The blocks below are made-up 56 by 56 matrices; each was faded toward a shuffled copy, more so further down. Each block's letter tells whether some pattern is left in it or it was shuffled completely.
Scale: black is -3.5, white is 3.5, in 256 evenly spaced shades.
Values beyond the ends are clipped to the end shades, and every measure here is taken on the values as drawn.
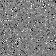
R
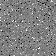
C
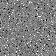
C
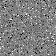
C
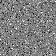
R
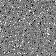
C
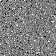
C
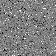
C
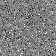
C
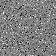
R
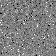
C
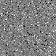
R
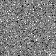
R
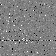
R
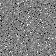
C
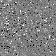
R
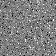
C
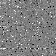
R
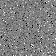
C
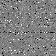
R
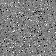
C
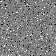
C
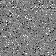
R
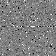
R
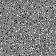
C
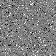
R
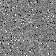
R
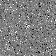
C
